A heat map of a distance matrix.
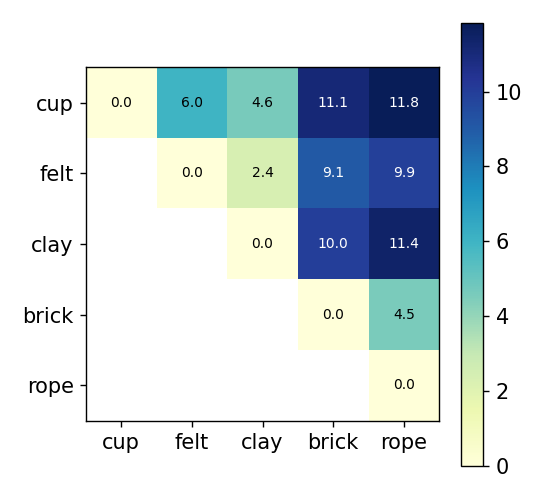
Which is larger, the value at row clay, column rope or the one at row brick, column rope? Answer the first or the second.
the first
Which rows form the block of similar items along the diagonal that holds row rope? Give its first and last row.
brick to rope
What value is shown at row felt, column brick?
9.1
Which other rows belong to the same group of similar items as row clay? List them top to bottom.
cup, felt
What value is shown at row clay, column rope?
11.4
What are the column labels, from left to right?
cup, felt, clay, brick, rope
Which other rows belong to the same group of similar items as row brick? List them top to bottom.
rope
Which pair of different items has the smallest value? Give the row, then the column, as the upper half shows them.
felt, clay
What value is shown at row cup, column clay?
4.6
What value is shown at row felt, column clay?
2.4
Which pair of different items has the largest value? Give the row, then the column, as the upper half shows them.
cup, rope
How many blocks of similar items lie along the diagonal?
2
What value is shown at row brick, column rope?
4.5
